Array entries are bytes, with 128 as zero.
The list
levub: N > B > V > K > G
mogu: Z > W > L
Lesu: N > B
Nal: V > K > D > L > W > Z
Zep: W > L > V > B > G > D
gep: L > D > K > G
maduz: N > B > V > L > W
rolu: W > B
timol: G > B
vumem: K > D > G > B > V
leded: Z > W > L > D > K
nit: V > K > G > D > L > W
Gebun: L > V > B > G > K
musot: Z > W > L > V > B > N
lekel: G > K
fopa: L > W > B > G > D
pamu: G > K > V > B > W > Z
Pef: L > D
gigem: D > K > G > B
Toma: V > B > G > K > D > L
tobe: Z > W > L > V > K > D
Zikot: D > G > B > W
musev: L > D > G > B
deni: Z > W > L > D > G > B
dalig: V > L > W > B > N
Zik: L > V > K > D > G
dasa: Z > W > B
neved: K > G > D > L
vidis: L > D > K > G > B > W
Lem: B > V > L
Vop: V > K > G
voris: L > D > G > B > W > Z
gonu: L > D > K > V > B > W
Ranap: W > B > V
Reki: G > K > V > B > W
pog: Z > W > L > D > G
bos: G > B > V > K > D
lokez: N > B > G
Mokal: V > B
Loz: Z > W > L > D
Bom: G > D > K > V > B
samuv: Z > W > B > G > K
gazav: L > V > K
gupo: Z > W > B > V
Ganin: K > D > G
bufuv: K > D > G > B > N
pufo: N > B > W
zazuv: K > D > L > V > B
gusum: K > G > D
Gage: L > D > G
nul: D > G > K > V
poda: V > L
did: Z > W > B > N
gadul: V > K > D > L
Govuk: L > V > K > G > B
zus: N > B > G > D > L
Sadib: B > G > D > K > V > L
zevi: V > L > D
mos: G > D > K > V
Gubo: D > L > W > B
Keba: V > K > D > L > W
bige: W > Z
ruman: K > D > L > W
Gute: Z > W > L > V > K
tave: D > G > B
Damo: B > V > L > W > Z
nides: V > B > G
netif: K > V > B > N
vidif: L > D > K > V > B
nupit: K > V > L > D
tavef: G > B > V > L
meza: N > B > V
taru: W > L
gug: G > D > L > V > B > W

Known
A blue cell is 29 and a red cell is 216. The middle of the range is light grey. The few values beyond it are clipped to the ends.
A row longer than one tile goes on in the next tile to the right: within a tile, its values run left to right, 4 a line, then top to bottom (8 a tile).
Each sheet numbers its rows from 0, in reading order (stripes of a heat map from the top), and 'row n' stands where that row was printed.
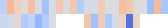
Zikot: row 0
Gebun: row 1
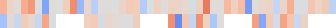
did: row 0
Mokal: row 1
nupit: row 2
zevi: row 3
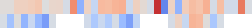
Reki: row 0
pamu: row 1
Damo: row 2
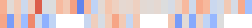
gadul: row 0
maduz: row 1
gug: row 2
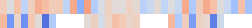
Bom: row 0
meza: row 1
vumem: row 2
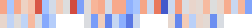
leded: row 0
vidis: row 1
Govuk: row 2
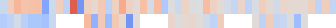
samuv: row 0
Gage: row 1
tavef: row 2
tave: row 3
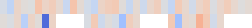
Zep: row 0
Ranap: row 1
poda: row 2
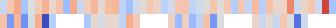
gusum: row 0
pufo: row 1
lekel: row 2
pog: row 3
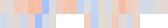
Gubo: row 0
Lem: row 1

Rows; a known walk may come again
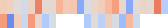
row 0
nupit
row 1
dasa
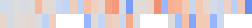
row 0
tavef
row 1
did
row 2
bufuv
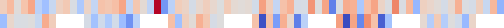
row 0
pufo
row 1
pamu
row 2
poda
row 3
Sadib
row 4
Zik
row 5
musev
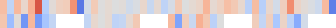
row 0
gonu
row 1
timol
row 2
gazav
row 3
bos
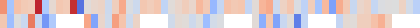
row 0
Nal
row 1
zevi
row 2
Gubo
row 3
gigem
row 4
Lesu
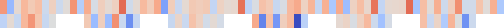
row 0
musot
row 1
Keba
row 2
bige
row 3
nul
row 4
Loz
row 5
ruman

